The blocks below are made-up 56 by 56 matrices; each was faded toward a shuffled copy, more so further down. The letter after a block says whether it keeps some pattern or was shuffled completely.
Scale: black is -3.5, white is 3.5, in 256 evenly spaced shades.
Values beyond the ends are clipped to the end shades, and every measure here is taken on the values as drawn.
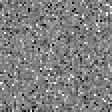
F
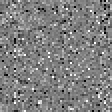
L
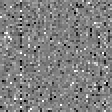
L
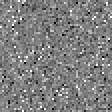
F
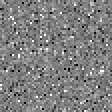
F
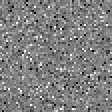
F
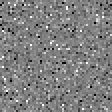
F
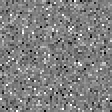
F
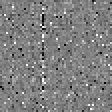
L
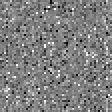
L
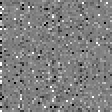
L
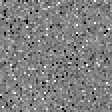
F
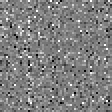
L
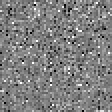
L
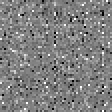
L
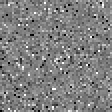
F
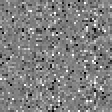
L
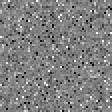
F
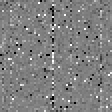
L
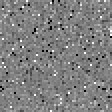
F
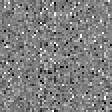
L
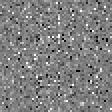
L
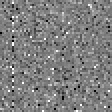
L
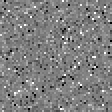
F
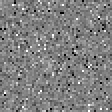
F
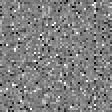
L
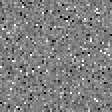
F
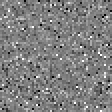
F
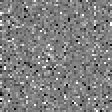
L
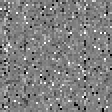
L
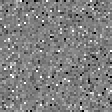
F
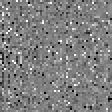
L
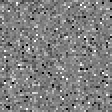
F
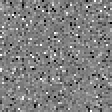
F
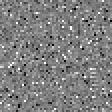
F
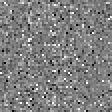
L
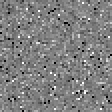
F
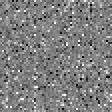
L
